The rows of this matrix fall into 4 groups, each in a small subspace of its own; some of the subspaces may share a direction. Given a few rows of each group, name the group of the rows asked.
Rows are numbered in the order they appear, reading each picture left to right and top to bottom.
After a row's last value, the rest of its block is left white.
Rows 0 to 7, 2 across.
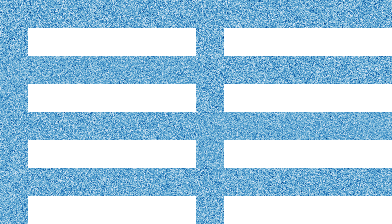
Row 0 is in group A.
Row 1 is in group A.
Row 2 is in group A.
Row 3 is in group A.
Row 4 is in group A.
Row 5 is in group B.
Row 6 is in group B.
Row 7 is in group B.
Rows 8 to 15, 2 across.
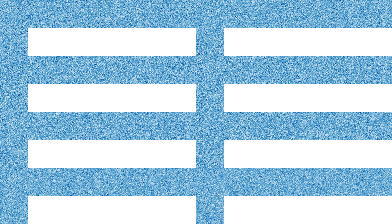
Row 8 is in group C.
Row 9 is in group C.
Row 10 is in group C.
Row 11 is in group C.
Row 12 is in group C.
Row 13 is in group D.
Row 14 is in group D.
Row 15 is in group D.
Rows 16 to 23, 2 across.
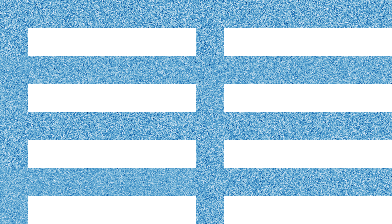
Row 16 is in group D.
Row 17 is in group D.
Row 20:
D
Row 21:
D
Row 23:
B
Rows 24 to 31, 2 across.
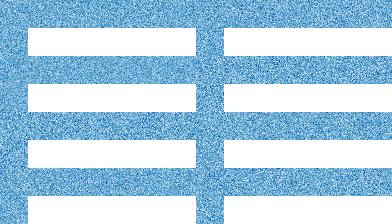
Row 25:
A
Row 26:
C
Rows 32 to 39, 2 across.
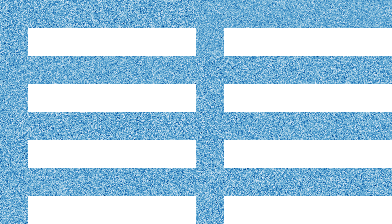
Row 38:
B
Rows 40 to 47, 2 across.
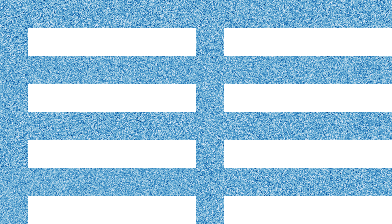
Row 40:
D
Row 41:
D
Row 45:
D
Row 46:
B
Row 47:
B
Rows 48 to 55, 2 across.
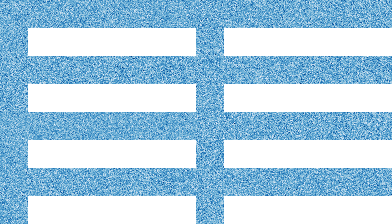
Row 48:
B
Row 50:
A
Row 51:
B
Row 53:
C
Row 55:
A
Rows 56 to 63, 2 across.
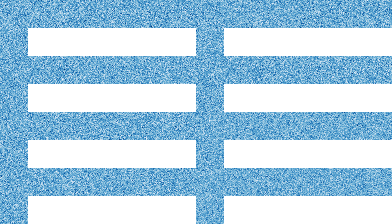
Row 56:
B
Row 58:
B
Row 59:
B
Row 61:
C
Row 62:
D
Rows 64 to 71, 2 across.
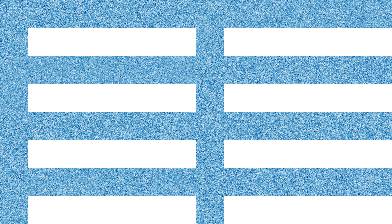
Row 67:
D
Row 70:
B
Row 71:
D
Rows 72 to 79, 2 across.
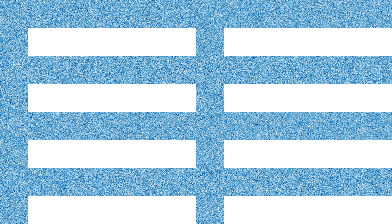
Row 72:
A
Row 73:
B
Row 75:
C
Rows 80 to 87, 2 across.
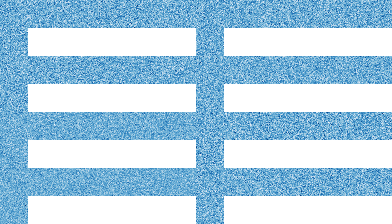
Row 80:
C
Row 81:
D
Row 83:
D
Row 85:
A
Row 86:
B
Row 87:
B
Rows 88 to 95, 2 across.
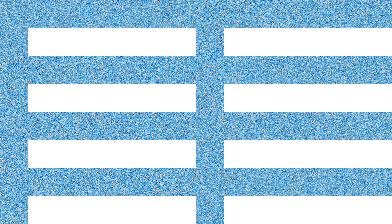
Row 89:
D
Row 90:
A
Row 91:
A
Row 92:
A
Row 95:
C
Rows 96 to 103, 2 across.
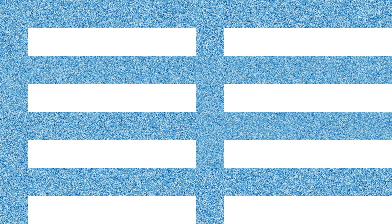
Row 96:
D
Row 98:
B
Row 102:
A
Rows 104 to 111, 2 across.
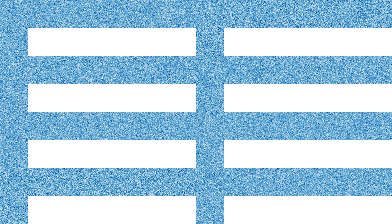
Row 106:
D
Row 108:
D
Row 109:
A
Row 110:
A
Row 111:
C
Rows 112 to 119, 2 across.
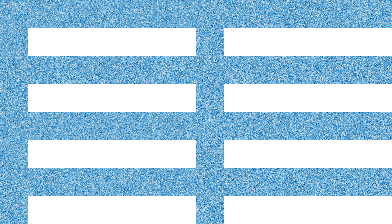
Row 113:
A
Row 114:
C
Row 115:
D
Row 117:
C
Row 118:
D
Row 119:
A
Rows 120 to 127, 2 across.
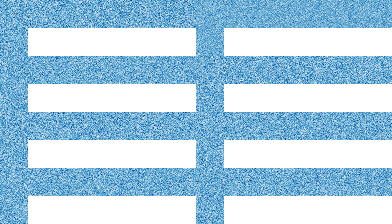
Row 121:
C
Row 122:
C
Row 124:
A
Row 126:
A
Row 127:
D
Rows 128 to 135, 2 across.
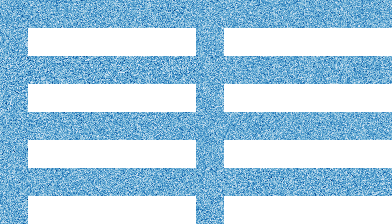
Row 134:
C
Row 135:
A
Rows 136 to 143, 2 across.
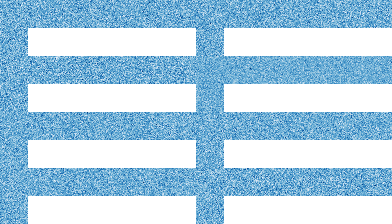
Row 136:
A
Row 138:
C
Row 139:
D
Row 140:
D
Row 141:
A
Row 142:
D
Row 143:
B
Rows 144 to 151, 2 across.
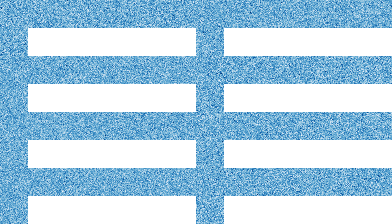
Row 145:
D
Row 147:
A
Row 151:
C
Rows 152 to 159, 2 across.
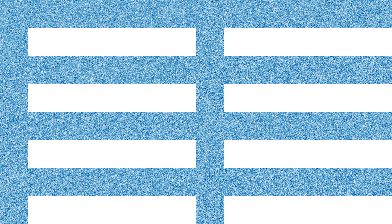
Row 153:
A
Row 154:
D
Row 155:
D
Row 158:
C
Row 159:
A
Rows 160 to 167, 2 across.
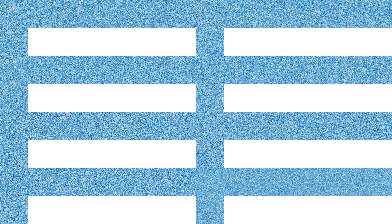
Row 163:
C
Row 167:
D
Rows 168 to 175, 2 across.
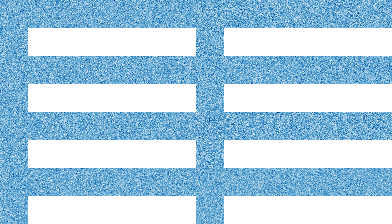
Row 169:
A
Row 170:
C
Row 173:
C
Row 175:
B
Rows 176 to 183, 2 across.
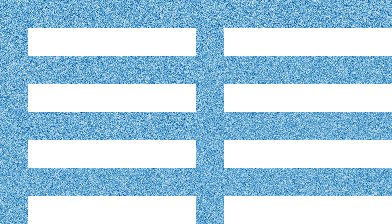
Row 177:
A
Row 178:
C
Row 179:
C
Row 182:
A
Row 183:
D
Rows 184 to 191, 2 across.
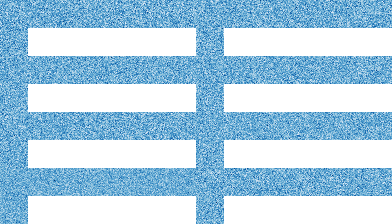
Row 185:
A
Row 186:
C
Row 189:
C
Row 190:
D
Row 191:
B
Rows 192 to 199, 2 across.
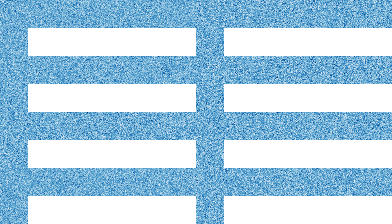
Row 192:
B
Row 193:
C
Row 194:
C
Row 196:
D
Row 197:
C
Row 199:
A
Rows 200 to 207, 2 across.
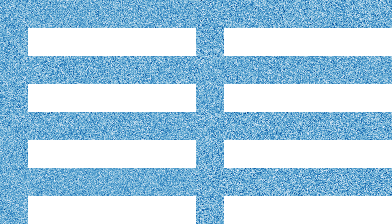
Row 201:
D
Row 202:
A
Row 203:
B
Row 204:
B
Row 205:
B
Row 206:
D
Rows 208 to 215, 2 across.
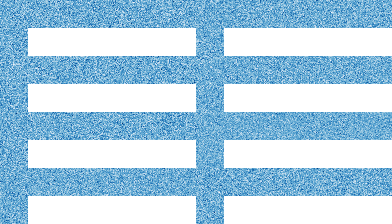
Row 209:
A
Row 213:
B
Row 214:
D
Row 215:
A
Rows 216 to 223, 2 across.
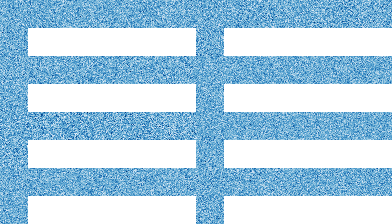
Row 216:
A
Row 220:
D
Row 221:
D
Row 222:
D
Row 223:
D
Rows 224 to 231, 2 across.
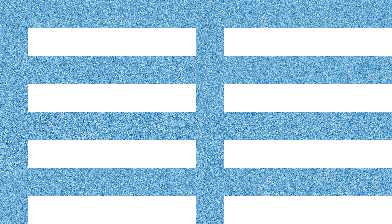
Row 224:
D
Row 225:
D
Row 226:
A
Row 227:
C
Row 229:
C
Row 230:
B
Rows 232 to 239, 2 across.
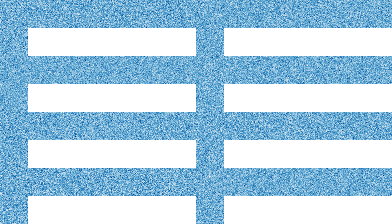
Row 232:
A
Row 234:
C
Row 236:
D
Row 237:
A
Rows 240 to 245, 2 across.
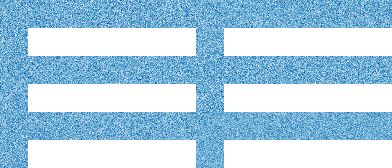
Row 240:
A
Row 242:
A
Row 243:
A
